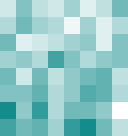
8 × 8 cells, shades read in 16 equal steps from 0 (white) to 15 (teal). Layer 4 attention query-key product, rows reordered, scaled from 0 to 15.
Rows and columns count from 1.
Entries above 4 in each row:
3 6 4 8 5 8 7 7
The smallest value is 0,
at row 7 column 8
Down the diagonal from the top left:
3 9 3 12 7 11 7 4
